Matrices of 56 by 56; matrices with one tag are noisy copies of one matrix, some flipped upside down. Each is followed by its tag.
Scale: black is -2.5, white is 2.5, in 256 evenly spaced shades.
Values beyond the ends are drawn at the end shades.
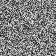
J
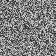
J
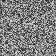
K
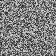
K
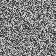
J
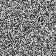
J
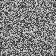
K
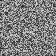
K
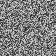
J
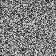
K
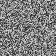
J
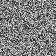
J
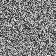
J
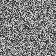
J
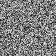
J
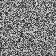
K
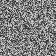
J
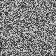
K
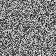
J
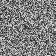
J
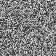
J
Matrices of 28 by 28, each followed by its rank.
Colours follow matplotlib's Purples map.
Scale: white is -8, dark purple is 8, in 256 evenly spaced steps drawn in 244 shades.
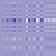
one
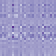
two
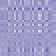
two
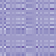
one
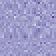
five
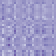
two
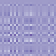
one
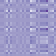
one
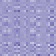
two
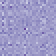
five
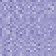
five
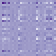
two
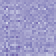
five
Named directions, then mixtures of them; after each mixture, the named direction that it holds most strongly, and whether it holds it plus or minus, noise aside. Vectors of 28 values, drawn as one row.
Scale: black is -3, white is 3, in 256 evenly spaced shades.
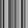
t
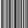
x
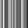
t, minus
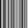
x, minus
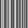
x, minus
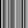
x, minus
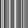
x, minus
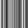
t, minus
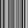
t, plus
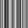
t, minus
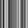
t, plus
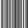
x, plus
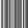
x, plus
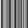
x, plus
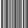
x, plus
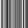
x, plus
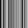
t, plus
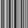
x, plus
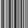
x, plus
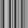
t, plus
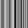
x, plus
